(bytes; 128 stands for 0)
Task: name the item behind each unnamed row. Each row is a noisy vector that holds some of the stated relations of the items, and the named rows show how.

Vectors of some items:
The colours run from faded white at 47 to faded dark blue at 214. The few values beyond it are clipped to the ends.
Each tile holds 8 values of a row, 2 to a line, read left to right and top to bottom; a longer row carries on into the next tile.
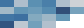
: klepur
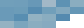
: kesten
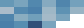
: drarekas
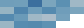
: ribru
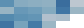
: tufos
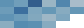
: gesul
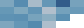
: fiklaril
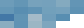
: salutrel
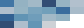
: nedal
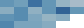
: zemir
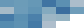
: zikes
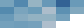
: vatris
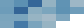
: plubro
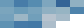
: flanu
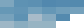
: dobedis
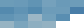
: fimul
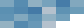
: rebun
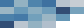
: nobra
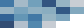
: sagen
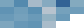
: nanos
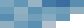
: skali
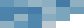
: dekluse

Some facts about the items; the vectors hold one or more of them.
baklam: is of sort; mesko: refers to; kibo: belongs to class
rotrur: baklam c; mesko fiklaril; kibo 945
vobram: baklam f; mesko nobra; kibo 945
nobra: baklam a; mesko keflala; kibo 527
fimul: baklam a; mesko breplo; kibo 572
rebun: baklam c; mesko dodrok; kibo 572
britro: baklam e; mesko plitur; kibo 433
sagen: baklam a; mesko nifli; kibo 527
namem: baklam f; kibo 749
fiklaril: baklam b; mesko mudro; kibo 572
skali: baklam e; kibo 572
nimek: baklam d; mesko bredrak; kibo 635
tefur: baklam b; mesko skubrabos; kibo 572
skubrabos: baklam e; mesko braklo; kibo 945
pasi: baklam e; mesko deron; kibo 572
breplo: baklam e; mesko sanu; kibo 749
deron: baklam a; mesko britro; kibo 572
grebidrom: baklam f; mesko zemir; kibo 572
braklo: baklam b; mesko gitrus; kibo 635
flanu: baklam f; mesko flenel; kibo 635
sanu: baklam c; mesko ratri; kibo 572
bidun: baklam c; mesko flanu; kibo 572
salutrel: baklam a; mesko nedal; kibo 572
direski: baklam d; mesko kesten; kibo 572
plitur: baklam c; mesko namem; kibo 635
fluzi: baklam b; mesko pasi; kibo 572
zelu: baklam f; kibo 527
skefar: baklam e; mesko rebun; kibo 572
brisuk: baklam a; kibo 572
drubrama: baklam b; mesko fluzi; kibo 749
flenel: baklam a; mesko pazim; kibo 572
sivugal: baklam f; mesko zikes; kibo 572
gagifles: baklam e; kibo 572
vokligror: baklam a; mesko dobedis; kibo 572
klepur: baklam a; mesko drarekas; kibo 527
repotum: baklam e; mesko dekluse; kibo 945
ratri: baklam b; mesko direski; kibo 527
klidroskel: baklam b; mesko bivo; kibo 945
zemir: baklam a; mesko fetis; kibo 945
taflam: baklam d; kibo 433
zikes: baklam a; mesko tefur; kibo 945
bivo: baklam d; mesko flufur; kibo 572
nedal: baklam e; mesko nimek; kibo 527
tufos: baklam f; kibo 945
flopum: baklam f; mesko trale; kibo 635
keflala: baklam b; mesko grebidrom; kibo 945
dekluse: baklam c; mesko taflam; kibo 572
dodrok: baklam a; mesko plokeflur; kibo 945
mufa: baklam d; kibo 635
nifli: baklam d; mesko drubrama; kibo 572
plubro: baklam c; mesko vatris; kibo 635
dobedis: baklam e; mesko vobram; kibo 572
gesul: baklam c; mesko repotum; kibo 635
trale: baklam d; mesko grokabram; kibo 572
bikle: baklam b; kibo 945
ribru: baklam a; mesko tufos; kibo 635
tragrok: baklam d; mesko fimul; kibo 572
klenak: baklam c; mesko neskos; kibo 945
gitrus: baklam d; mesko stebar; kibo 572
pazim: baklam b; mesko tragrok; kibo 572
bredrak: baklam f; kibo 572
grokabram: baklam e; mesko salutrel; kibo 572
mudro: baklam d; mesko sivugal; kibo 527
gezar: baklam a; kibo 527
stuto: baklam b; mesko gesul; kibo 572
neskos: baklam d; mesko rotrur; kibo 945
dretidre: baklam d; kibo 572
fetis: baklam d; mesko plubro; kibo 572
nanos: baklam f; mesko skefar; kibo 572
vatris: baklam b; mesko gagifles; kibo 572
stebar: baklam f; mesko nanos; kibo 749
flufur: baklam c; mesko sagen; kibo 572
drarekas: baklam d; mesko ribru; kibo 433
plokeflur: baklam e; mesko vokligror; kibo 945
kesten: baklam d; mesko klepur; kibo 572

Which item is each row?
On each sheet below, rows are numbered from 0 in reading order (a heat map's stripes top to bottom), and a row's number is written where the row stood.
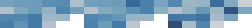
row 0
neskos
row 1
skubrabos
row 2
mudro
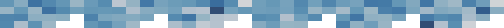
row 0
repotum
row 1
bredrak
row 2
breplo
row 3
grokabram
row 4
plokeflur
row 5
zelu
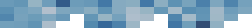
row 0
fluzi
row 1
flopum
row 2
taflam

